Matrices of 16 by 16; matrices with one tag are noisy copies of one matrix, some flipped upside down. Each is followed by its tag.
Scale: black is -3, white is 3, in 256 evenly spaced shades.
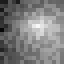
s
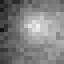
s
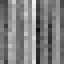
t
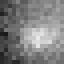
s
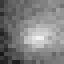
s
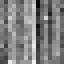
t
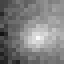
s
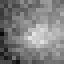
s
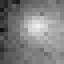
s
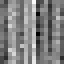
t
